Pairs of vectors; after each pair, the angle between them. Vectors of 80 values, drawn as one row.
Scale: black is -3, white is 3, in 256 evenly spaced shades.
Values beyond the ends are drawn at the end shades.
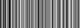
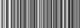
nearly opposite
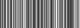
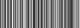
nearly parallel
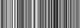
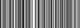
orthogonal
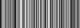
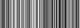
orthogonal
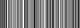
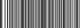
partly opposed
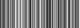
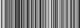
nearly opposite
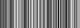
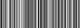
orthogonal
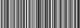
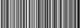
nearly parallel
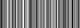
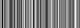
orthogonal
